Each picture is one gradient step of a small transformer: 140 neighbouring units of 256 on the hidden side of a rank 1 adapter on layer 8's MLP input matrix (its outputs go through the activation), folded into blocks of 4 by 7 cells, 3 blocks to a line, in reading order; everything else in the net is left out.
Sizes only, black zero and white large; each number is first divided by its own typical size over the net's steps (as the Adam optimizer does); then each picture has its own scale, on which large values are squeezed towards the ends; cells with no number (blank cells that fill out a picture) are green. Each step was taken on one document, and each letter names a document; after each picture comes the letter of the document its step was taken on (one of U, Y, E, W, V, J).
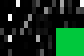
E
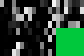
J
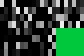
J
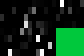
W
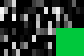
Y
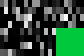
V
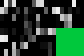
Y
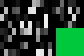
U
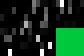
W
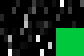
W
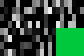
U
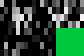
J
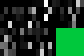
V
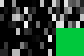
J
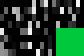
V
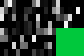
Y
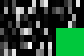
V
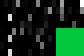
E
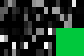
Y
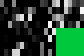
J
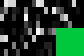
Y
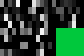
U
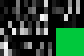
V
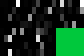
E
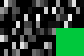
Y
